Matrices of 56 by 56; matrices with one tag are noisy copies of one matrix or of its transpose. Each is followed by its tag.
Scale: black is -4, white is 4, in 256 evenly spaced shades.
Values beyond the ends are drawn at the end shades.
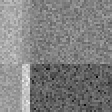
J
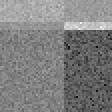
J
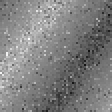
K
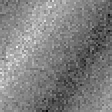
K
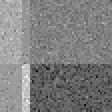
J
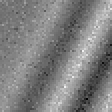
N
